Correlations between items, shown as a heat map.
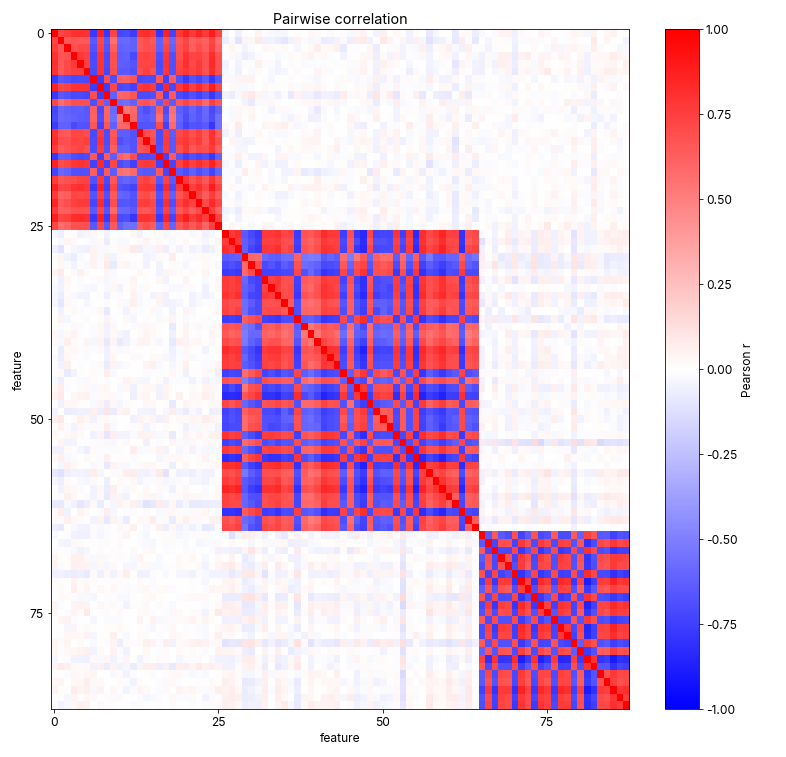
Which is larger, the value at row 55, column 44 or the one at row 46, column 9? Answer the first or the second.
the first
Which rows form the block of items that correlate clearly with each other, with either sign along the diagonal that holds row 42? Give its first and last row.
26 to 64
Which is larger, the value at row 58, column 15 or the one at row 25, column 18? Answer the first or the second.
the first
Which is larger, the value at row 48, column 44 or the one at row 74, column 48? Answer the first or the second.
the second
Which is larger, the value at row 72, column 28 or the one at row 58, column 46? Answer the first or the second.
the first
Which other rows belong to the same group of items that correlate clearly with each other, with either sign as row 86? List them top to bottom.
65, 66, 67, 68, 69, 70, 71, 72, 73, 74, 75, 76, 77, 78, 79, 80, 81, 82, 83, 84, 85, 87
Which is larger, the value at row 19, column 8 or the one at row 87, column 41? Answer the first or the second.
the second
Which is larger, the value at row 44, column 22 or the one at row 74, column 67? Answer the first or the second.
the first
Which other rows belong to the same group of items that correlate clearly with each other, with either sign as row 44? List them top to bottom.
26, 27, 28, 29, 30, 31, 32, 33, 34, 35, 36, 37, 38, 39, 40, 41, 42, 43, 45, 46, 47, 48, 49, 50, 51, 52, 53, 54, 55, 56, 57, 58, 59, 60, 61, 62, 63, 64
